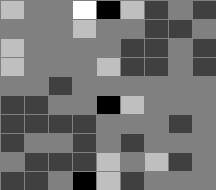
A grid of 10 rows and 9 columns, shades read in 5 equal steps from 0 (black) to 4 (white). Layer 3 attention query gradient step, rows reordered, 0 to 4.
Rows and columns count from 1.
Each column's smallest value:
1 1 1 0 0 1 1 1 1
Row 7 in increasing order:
1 1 1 1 1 2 2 2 2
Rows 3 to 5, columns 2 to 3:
2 2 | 2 2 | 2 1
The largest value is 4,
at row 1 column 4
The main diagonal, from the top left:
3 2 2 2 2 3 2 2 2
